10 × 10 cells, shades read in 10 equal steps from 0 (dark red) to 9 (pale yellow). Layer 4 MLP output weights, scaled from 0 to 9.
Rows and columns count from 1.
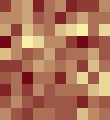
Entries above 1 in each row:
8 9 10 8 10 10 8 9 9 10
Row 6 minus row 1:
0 -3 -2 5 1 -1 4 0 5 -1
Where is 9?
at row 3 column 8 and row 4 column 3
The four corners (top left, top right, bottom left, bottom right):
2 5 5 4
